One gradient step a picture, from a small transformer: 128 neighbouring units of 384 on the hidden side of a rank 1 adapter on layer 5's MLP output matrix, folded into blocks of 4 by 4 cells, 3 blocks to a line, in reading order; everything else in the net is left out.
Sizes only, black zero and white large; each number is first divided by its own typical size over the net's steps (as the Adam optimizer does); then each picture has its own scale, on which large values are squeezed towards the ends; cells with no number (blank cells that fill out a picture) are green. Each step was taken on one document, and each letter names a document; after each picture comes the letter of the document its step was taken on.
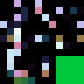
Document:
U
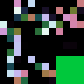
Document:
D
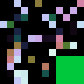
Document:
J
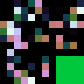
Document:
U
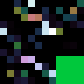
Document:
D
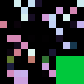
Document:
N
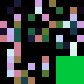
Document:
U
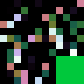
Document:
J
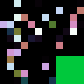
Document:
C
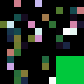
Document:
C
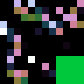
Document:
D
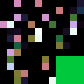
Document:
C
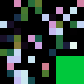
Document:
J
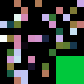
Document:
J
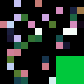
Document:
C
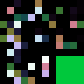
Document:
U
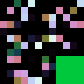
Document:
N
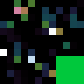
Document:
D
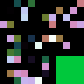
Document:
N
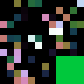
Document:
J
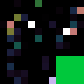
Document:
C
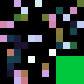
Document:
J
